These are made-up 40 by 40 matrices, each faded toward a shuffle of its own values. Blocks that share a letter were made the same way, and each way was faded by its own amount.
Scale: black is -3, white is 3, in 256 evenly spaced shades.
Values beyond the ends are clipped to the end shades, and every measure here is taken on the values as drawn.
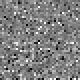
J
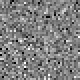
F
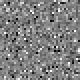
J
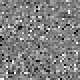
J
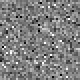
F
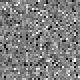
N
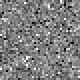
F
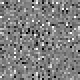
N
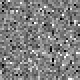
F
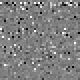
J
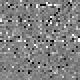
J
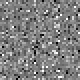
N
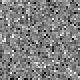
F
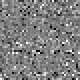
J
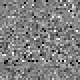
J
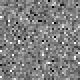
F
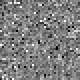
F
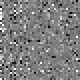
N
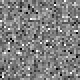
F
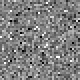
F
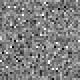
F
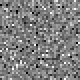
F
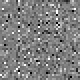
N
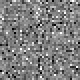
N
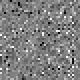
N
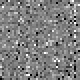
N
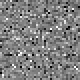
J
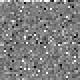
J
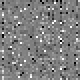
N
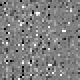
N
